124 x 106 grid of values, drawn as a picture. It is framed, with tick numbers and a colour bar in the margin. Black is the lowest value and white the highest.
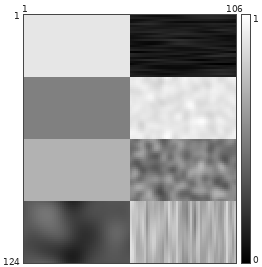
The table splits into 4 rows of 2 panels. Panel 1,1: very high, flat. Panel 1,2: very low, streaked across, faint in contrast. Panel 2,1: middling, flat. Panel 2,2: very high, blotchy, faint in contrast. Panel 3,1: high, flat. Panel 3,2: middling, blotchy. Panel 4,1: low, smooth. Panel 4,2: high, streaked downward.
